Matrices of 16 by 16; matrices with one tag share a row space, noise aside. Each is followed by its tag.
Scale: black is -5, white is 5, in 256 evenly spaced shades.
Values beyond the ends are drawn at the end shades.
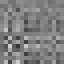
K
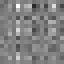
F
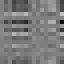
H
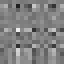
F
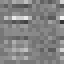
H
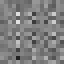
F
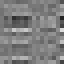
H
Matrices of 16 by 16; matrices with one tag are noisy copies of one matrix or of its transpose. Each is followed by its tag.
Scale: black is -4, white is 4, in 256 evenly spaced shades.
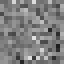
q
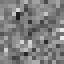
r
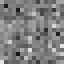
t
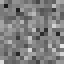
t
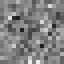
r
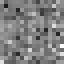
t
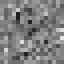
r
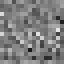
q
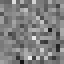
q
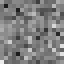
t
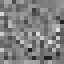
q
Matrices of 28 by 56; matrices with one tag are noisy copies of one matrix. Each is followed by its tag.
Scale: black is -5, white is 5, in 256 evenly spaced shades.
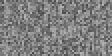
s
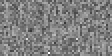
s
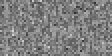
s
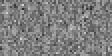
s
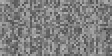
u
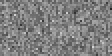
s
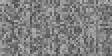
u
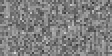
s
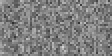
u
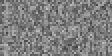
s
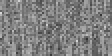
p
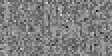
s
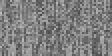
p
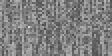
p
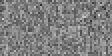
s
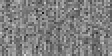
p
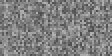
s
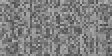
u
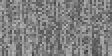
p
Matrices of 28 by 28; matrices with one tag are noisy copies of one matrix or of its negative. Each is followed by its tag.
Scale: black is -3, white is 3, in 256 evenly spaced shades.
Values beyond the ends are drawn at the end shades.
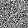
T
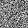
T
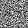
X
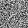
T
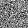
T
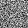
T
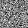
T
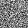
T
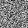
T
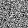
T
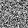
X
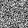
X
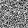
X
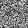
X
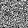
X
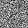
T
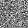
T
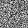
T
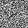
T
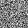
T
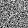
T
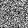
X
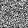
X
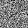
T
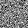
X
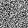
T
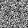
X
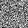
X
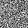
T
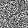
T
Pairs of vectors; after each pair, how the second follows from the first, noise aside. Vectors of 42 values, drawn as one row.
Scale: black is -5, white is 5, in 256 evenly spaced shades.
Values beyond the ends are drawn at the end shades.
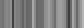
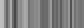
reversed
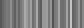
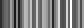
scaled up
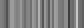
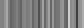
negated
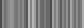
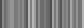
copied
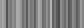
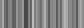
reversed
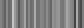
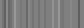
partly zeroed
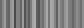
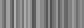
negated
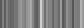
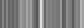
copied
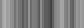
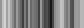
scaled up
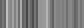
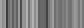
negated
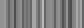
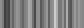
shuffled
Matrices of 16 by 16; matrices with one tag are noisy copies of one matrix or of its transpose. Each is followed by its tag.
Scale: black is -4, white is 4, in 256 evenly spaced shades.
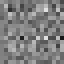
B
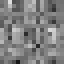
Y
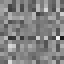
B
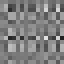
B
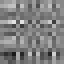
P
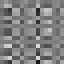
B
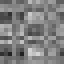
Y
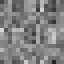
Y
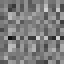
B
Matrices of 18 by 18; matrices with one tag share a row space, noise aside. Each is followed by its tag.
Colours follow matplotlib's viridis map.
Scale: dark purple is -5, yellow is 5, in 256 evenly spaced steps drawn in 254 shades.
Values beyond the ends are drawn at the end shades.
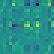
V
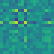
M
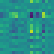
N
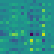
N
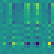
V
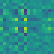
M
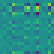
V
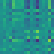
V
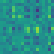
V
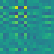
M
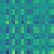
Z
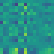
M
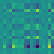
V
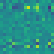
V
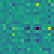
V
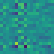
M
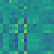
M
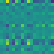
Z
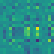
V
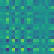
Z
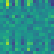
Z
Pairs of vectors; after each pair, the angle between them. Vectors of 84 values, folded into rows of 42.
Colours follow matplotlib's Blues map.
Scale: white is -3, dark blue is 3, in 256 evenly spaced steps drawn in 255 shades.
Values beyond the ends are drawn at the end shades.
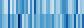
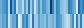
nearly opposite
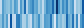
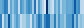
orthogonal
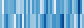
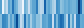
partly aligned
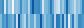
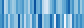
partly aligned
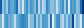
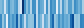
orthogonal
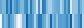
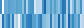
partly aligned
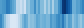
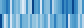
partly aligned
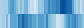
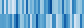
orthogonal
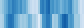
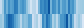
nearly parallel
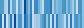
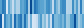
partly aligned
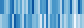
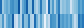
orthogonal
